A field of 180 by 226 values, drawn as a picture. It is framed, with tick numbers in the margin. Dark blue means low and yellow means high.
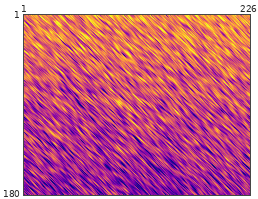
Overall the values sit about 50% of the way up the scale. Streaks slant down to the right. There is an overall slope up to the top.
